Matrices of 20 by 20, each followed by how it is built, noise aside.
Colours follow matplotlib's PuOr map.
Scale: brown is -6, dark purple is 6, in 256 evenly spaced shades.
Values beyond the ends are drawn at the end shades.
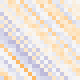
Toeplitz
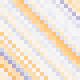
Toeplitz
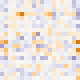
low rank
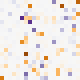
sparse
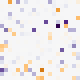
sparse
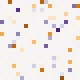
sparse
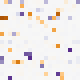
sparse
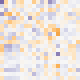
low rank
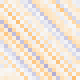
Toeplitz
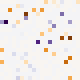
sparse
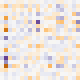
low rank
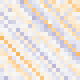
Toeplitz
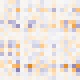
low rank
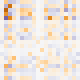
low rank
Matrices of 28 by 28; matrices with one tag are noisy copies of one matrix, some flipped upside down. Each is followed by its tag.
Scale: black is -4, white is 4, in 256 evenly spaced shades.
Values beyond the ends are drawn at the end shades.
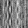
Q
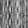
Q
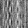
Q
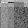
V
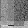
V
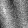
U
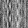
Q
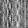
Q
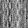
Q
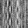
Q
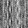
Q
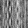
Q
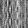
Q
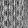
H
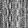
Q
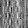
Q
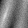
U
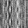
Q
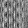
H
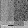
V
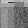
V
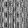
H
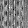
H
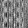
H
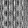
H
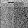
V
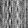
Q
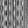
H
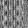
H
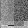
V
